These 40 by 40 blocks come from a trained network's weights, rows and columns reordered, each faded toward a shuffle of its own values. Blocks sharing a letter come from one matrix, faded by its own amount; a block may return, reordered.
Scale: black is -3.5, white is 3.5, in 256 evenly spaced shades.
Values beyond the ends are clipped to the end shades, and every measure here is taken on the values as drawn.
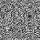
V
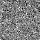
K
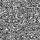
K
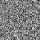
V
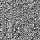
V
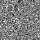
K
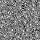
K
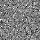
K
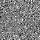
K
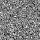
K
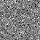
K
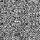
V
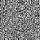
V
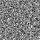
K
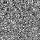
K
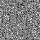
K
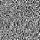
V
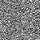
V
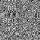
V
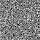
K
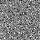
K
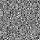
V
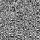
V
